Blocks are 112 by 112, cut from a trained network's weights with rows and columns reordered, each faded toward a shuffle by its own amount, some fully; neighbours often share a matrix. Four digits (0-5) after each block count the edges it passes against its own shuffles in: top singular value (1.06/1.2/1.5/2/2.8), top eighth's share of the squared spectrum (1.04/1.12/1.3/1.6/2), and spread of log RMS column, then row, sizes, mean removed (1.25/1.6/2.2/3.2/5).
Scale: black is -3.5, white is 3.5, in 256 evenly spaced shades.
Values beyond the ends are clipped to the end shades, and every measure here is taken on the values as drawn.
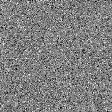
3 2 0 1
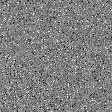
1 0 0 0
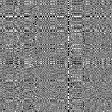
5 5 3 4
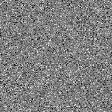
3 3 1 2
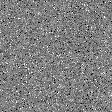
0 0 0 0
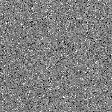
3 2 1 1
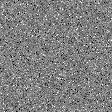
0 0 0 0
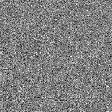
3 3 0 2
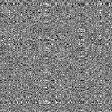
5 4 3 3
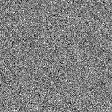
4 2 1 1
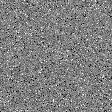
1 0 0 0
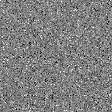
3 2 1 1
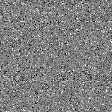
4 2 0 2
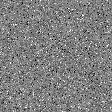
1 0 0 0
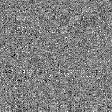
4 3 1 2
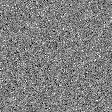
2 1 0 0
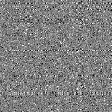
4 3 1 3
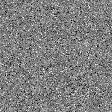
2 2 0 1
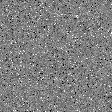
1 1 0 0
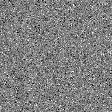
2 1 0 1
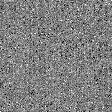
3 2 0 1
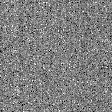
3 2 0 1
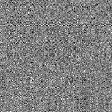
4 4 2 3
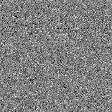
3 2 1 1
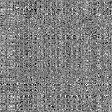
4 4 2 3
